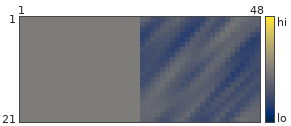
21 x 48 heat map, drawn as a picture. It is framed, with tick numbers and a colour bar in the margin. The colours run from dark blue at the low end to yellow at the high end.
It is made of 1 by 2 panels. Panel 1,1: middling, flat. Panel 1,2: low, slanting up to the right.
